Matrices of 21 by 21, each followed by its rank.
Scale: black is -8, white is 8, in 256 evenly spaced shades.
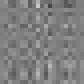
three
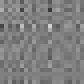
two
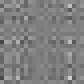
two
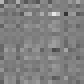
two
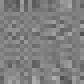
three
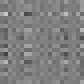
two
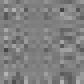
two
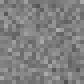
full rank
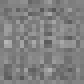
three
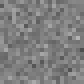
full rank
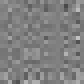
three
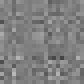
three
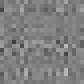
three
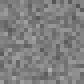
full rank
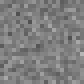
full rank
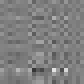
two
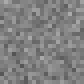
full rank
